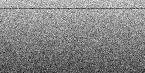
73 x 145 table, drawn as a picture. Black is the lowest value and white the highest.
Slope: up to the top. Histogram: bell-shaped. Stripes: none. Average level on the scale: 50%. Odd lines: row 9.
